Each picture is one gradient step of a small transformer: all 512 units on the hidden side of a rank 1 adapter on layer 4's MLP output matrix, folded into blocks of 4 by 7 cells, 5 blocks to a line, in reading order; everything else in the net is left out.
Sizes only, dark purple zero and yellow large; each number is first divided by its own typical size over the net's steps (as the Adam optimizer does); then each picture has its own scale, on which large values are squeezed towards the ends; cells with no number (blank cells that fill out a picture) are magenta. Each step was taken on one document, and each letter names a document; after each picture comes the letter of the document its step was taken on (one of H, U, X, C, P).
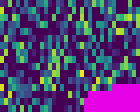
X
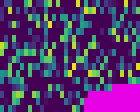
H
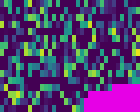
H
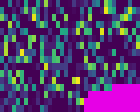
X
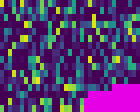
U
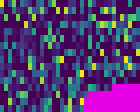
U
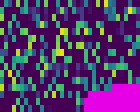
X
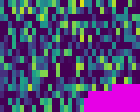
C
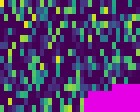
U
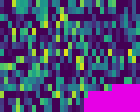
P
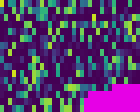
U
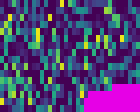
X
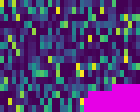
U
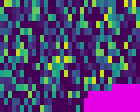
X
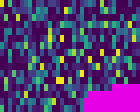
U
